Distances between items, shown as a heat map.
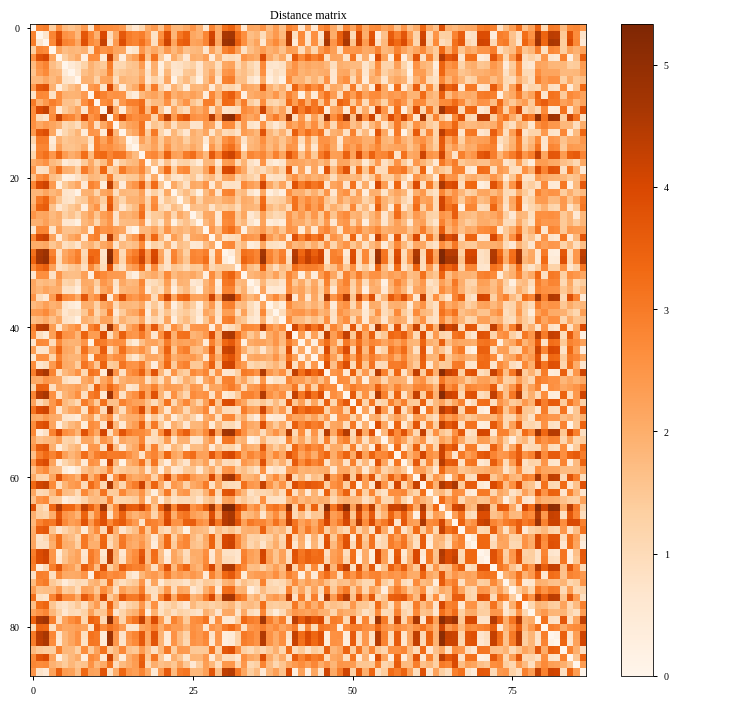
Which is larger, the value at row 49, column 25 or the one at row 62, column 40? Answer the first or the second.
the second
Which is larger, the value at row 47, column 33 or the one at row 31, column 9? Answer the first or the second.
the second
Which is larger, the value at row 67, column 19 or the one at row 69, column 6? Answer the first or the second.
the first
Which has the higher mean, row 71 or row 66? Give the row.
66
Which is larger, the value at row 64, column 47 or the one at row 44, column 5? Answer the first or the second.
the first
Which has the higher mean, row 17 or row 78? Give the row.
17
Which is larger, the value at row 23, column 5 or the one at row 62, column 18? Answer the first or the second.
the second
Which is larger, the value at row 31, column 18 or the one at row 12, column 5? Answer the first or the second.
the second
